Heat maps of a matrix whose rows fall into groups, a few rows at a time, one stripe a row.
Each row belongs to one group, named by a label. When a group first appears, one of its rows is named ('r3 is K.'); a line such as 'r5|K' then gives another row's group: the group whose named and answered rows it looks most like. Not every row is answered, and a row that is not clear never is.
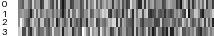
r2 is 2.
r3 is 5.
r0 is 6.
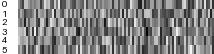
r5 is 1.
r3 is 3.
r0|6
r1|5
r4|1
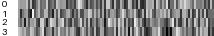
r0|1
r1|6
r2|2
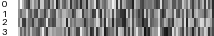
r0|2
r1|1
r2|1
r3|3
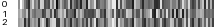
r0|2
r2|2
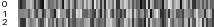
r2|6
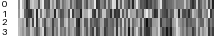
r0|2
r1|5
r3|3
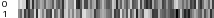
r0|3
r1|5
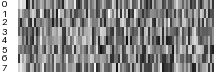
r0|3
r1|2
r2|6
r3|5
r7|3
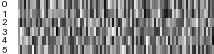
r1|3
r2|6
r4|1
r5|6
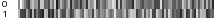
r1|6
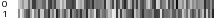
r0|1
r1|2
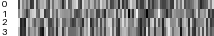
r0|5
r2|6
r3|6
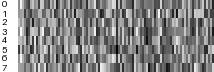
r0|2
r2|3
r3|2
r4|3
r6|2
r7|5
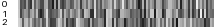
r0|6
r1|6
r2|1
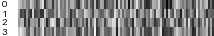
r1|6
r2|2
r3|3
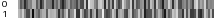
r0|6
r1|3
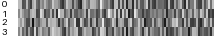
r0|5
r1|2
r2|3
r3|5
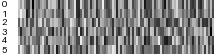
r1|3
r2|5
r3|6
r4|3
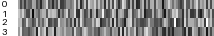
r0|6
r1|3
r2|1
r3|5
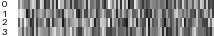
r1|3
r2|5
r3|5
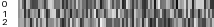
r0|1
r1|2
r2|5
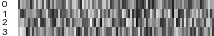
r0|5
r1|6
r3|3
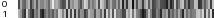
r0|5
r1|1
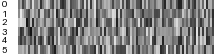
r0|6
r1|2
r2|3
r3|6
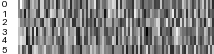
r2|1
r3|3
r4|3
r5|5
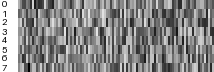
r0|6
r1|5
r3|1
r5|6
